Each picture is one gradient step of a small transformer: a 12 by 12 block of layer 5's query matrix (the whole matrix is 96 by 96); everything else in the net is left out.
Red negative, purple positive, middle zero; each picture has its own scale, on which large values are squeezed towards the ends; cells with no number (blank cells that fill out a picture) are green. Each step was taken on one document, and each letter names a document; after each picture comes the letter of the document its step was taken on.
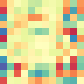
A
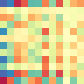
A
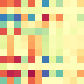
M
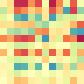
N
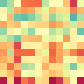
N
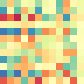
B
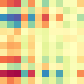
M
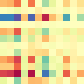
M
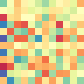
A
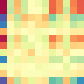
B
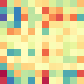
M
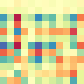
A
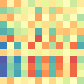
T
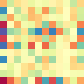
T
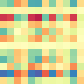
A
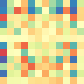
B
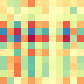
N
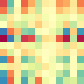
N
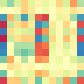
N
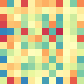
T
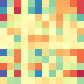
A
